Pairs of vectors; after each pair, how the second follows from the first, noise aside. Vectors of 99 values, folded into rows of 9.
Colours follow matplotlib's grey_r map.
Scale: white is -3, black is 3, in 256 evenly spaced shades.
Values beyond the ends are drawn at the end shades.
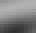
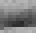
wrapped around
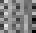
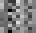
wrapped around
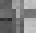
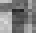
wrapped around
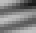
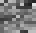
sign-scrambled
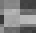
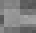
shrunk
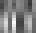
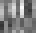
wrapped around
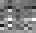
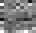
wrapped around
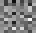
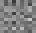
shrunk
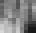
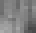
shrunk
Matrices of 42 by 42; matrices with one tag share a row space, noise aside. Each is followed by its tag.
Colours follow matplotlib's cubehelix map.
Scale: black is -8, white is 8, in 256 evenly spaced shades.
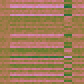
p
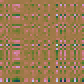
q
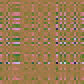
q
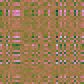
q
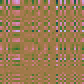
q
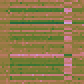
p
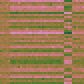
p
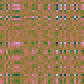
q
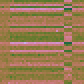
p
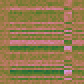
p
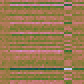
p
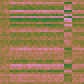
p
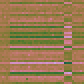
p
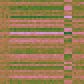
p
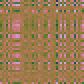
q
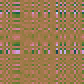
q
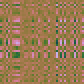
q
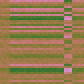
p
